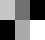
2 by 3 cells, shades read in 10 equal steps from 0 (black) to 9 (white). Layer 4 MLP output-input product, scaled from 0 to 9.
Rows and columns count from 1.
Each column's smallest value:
0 4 0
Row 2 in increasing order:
0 6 9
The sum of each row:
11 15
